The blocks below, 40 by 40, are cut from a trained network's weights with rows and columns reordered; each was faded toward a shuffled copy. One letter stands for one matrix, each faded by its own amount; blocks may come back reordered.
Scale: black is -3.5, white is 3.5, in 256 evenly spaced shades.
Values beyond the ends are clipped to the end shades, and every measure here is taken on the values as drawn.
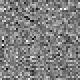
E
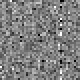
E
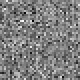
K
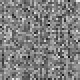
K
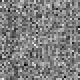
K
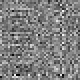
E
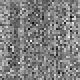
K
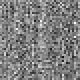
K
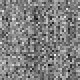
K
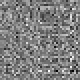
E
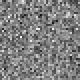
K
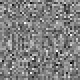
E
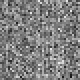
K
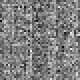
K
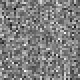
K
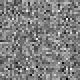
K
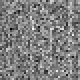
K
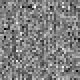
K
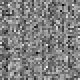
K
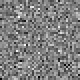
E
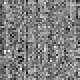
K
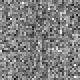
K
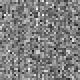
K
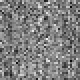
K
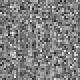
K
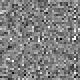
E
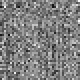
K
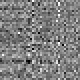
E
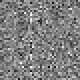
E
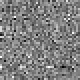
E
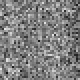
K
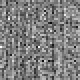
K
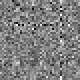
E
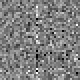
E
